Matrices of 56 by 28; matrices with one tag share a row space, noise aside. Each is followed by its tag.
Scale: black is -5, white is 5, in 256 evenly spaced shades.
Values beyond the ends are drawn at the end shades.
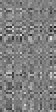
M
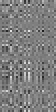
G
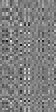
G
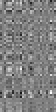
M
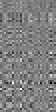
M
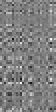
M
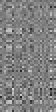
M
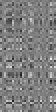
M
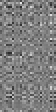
M
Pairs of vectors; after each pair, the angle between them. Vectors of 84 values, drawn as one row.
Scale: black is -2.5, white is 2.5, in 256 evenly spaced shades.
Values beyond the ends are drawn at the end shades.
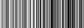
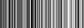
nearly opposite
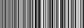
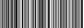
orthogonal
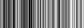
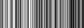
nearly opposite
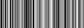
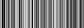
partly opposed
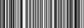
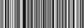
nearly opposite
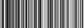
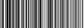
nearly parallel
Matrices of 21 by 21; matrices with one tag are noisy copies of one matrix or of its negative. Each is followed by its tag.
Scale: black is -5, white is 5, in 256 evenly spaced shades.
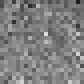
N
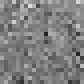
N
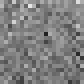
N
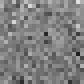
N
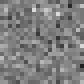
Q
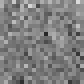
N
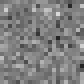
Q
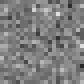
Q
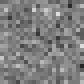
Q
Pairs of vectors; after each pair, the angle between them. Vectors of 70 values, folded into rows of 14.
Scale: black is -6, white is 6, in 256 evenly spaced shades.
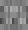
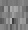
nearly parallel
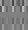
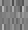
nearly parallel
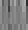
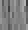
nearly parallel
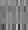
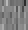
partly opposed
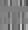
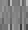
nearly opposite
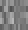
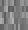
nearly parallel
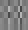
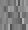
partly aligned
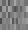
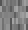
partly opposed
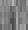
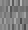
orthogonal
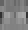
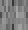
partly aligned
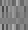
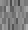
partly opposed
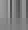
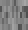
orthogonal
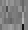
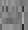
nearly parallel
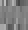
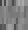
nearly opposite
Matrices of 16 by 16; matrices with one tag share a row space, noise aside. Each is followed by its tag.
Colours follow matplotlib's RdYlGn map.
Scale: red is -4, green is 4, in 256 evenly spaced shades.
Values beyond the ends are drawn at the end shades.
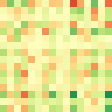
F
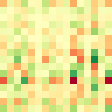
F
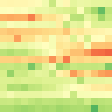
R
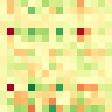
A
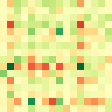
A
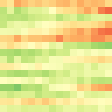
R
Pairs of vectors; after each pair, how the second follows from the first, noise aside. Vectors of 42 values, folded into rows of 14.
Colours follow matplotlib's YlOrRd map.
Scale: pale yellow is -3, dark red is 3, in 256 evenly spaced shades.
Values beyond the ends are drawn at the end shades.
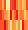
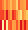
shuffled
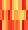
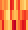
shuffled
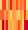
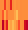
partly zeroed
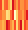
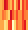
wrapped around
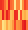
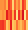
shuffled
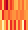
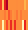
partly zeroed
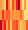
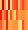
shuffled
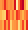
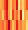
shuffled
